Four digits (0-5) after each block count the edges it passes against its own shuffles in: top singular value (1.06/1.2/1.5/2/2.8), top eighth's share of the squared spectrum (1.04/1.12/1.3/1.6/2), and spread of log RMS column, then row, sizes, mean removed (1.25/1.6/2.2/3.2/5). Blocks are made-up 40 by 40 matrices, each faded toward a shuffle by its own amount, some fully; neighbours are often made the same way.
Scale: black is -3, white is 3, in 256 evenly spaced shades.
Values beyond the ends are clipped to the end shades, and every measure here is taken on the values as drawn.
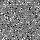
0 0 0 0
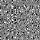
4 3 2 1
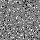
2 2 0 0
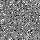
2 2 0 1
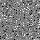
2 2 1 0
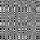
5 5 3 3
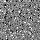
2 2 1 0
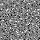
2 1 0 1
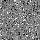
1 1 0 0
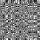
4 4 3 3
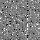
2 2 1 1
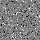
0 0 0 0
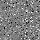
2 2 1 0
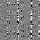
4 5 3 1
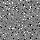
0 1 0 0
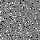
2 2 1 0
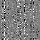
3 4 3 0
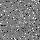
0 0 0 0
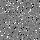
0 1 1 0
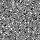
0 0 0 0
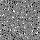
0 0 0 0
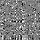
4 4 2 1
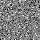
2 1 0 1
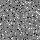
1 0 0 0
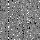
2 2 2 0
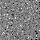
1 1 1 0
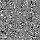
2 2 2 0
